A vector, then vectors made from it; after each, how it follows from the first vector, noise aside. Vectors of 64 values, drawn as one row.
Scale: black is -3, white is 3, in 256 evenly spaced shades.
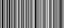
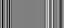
partly zeroed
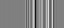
partly zeroed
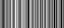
reversed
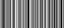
reversed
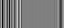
partly zeroed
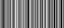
reversed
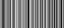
reversed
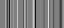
partly zeroed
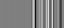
partly zeroed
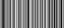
reversed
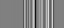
partly zeroed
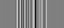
partly zeroed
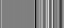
partly zeroed
